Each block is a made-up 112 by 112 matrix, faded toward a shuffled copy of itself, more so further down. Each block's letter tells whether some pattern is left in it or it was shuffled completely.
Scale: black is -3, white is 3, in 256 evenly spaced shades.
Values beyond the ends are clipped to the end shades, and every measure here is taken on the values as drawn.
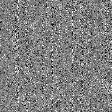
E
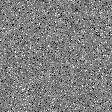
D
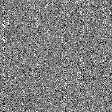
E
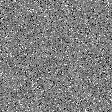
D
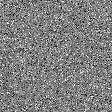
D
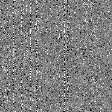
E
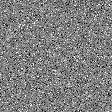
D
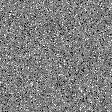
D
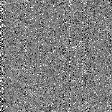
E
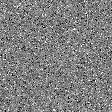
D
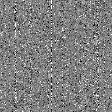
E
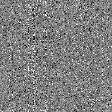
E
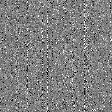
E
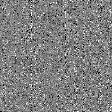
E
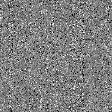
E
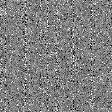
E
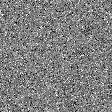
D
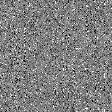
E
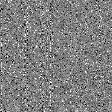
E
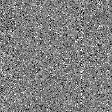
E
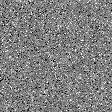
D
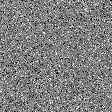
D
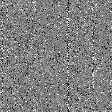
E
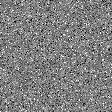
D
